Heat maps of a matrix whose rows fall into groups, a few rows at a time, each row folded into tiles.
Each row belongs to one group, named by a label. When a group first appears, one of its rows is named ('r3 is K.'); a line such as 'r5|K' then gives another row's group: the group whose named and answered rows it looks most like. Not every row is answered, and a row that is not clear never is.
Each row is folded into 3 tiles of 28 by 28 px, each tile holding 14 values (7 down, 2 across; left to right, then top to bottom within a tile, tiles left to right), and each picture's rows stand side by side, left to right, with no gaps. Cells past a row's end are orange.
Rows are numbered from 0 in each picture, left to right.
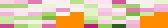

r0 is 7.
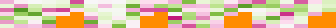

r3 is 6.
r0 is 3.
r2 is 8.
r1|8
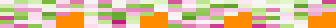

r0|8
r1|3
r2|3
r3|8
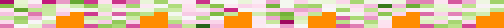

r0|6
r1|7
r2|7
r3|3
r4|8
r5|7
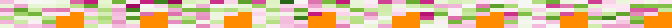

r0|3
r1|6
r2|6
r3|6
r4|6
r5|8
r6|8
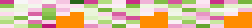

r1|6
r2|6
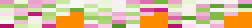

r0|7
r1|6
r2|8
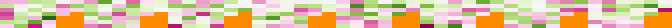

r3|3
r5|7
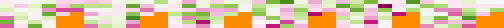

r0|8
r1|7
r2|3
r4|6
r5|7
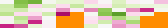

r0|6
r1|3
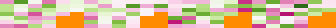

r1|8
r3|7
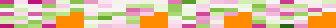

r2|6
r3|7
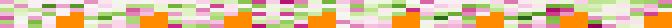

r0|8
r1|3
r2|7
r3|7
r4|3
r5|3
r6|3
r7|8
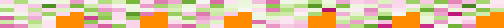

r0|8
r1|8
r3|3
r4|7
